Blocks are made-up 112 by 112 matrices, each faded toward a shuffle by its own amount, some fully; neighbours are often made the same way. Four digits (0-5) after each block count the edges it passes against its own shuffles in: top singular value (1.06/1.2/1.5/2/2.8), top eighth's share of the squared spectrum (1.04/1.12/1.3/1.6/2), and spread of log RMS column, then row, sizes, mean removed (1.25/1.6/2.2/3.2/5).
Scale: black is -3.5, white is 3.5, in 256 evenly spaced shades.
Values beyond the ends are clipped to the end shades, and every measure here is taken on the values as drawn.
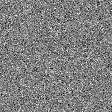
0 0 0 0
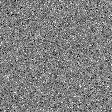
0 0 0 0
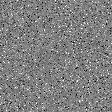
1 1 0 0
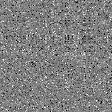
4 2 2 1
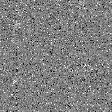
3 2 1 1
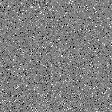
3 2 1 1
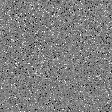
2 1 0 0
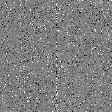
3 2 1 0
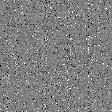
3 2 2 0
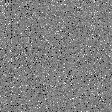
2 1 1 0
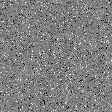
0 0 0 0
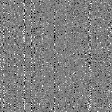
4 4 3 2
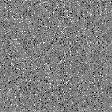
4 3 2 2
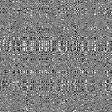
5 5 3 4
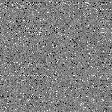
4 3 1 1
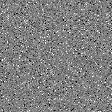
3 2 1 1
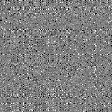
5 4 2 3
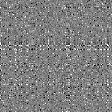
5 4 2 3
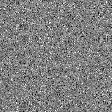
3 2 1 1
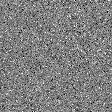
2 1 0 0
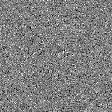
3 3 1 1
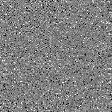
3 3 1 1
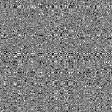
5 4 2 3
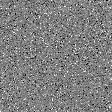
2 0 0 0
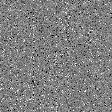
1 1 2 0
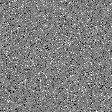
0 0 1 0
